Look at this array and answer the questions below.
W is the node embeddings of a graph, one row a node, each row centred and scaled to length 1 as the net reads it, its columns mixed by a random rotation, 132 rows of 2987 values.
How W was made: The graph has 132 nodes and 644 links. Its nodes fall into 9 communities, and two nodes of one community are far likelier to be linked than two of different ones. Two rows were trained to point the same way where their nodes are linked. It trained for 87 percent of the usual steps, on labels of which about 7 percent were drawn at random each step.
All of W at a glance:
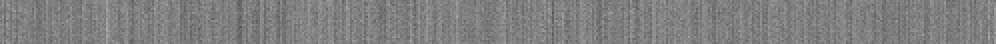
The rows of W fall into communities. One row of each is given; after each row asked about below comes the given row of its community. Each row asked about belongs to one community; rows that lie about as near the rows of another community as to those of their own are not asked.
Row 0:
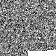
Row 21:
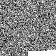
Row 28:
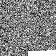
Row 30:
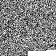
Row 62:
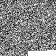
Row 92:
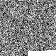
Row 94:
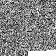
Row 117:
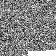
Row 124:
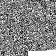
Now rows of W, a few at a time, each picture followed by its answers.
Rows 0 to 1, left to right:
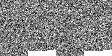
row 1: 21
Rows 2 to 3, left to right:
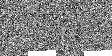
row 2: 28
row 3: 117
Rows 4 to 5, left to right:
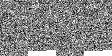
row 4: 117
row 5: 62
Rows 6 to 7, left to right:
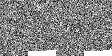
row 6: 92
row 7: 0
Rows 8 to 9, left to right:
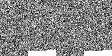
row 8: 94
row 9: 21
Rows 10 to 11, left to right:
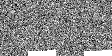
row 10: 0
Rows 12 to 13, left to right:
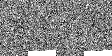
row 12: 92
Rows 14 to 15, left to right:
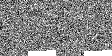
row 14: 62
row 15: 117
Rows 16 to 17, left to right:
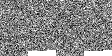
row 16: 21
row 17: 124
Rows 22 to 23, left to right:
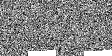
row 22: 0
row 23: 28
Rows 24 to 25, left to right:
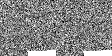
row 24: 94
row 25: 117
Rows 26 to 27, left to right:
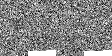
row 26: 92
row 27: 21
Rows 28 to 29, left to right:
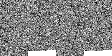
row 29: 21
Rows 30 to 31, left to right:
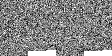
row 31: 28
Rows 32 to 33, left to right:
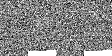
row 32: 21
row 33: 124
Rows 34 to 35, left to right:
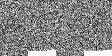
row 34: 94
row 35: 94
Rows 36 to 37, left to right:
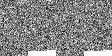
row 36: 21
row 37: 30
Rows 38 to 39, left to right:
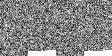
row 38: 92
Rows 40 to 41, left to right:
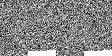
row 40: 62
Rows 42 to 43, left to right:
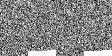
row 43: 28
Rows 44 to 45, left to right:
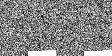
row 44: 92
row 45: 124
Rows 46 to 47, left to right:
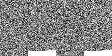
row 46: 92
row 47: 117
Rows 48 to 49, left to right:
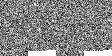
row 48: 92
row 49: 0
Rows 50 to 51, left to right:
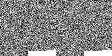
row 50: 92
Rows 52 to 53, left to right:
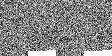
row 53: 117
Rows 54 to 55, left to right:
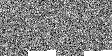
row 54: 94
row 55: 92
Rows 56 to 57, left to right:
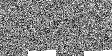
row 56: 21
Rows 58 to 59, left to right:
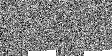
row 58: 21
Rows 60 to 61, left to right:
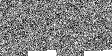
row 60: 30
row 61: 124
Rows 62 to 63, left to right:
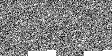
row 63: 30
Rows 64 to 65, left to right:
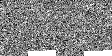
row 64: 62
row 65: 30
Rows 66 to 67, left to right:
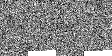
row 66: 92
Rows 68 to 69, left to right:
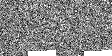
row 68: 30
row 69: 92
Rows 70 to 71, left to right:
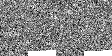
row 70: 117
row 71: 21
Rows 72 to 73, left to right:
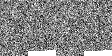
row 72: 92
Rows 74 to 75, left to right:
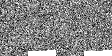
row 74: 28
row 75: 94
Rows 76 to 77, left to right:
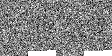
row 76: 0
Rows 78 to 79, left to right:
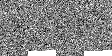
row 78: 21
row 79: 30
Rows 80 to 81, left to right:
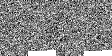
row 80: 124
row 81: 117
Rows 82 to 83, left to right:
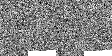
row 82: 21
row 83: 117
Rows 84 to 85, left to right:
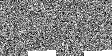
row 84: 62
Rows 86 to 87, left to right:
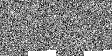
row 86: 28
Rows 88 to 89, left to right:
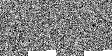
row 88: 117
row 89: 124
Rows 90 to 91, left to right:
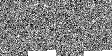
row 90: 30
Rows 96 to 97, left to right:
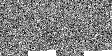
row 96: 124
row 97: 117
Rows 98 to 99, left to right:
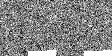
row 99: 94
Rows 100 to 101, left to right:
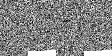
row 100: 21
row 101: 117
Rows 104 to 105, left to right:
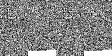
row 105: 124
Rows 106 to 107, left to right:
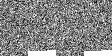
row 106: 30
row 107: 92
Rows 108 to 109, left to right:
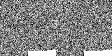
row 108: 0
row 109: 94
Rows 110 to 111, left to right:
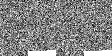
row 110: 30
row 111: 117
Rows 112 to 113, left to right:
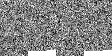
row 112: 94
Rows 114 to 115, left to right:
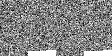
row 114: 117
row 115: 28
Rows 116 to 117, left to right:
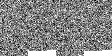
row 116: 94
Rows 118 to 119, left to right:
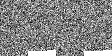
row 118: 0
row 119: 28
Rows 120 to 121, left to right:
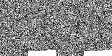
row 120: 28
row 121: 92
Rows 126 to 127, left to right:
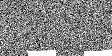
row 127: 92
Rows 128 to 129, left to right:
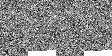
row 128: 21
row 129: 21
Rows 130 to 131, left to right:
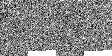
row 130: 117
